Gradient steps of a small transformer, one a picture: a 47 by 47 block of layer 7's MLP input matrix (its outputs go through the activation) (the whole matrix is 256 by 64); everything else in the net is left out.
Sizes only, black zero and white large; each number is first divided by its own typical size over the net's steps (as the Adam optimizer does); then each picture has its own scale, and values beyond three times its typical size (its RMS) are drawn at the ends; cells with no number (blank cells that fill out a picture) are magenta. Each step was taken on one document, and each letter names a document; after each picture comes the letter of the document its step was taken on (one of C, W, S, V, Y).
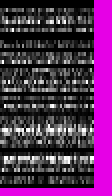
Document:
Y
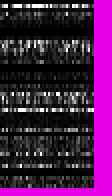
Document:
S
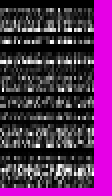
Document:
Y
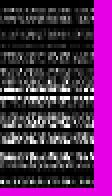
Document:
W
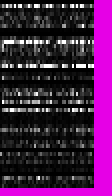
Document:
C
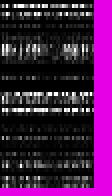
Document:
S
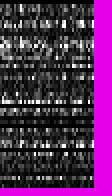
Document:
C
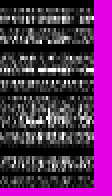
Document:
W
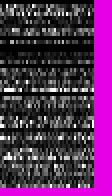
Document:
W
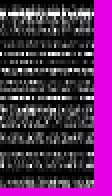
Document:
W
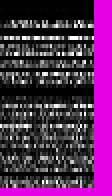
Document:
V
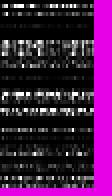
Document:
S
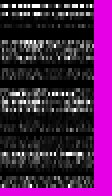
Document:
S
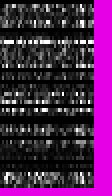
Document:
C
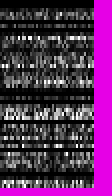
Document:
V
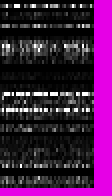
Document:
S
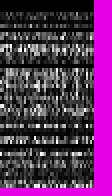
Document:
V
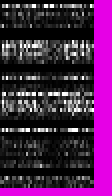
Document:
S
